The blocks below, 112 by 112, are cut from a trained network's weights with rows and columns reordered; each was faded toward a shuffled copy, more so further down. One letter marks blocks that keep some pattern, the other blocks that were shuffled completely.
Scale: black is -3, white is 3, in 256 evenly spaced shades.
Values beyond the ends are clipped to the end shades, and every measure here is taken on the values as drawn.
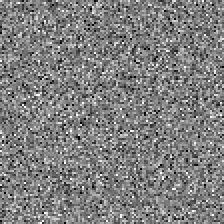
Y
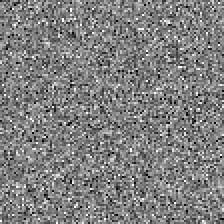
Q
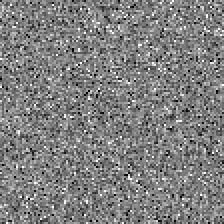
Y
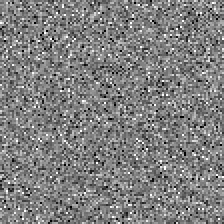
Y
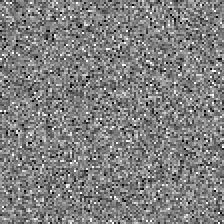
Y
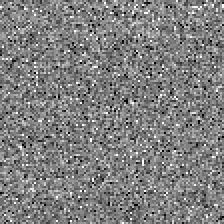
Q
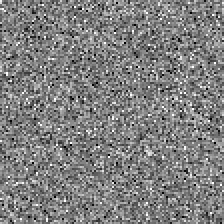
Y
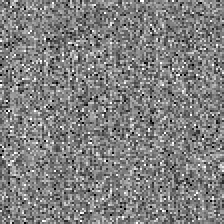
Q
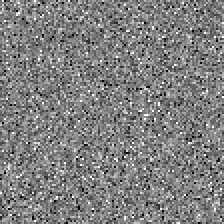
Y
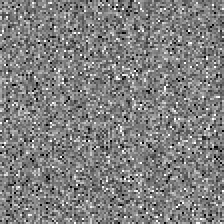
Q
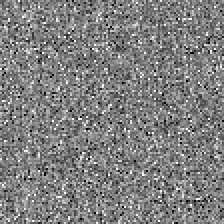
Q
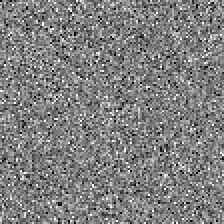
Y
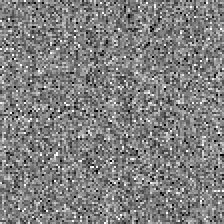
Q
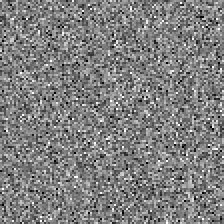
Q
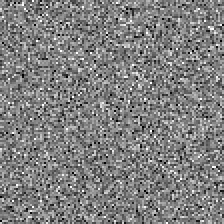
Y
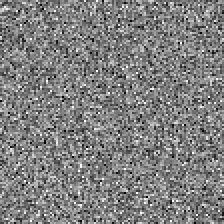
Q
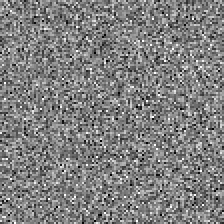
Y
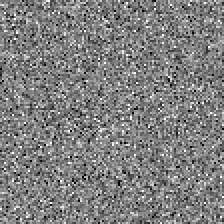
Y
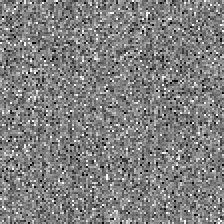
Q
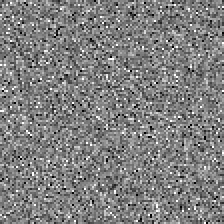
Y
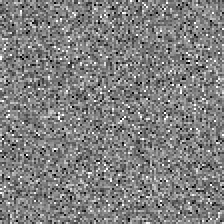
Y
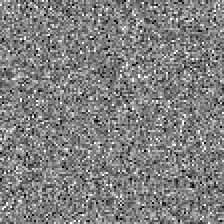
Y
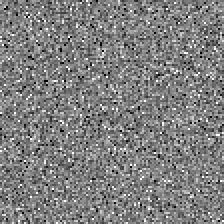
Y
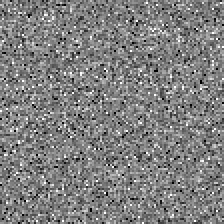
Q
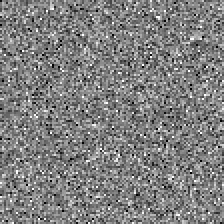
Y
